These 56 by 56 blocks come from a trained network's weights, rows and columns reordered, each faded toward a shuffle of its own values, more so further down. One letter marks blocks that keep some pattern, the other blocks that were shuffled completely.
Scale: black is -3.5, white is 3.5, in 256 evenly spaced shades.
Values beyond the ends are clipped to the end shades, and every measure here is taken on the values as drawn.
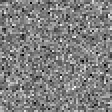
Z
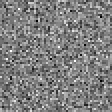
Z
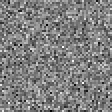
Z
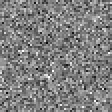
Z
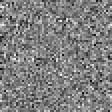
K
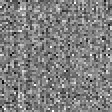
K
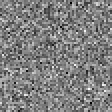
Z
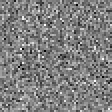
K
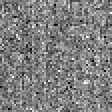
K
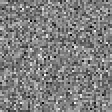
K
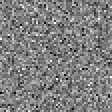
Z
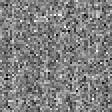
K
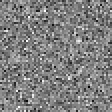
Z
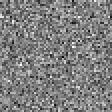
K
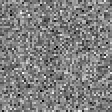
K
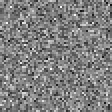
K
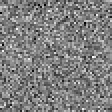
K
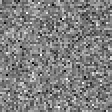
Z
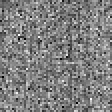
K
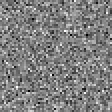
K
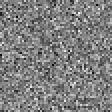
Z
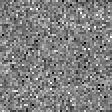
Z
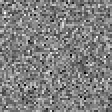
Z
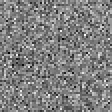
Z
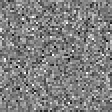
Z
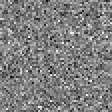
Z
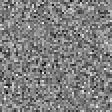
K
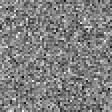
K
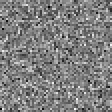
K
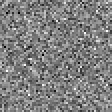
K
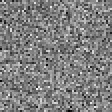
Z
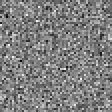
K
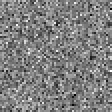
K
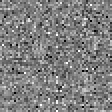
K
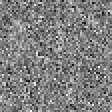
Z
